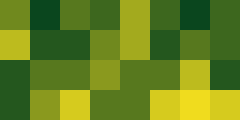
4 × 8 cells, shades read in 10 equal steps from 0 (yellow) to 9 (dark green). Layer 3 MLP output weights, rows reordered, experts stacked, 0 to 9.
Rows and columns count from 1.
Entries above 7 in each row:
2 3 2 1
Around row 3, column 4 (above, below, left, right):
5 6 6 6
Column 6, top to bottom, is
7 8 6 1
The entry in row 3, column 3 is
6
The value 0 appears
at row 4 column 7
